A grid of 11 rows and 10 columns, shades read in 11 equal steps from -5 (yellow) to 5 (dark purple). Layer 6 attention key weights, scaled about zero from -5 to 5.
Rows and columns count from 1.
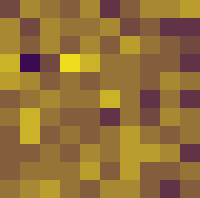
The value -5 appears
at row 4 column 4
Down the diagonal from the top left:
2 2 -1 -5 1 -3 0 0 -1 0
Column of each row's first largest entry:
6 9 10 2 3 8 6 1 10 1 9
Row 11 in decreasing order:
3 1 1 1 0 0 -1 -1 -1 -2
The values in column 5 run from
-3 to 1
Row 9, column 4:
1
